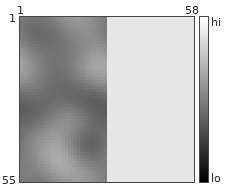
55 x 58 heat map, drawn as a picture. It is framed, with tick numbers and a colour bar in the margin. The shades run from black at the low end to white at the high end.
The table splits into one row of 2 panels. Panel 1,1: middling, smooth. Panel 1,2: very high, flat.
